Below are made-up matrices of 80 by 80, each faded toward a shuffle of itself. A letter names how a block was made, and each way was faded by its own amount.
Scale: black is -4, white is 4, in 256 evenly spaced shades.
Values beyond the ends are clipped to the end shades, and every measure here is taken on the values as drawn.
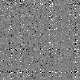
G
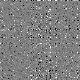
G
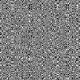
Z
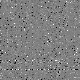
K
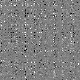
G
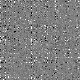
G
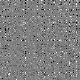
G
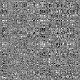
Z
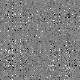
G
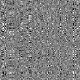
Z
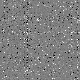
K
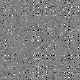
G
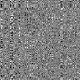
Z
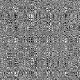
Z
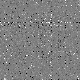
K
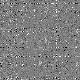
G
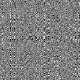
Z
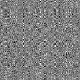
Z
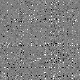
G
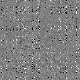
G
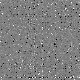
K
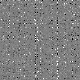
G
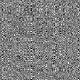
Z
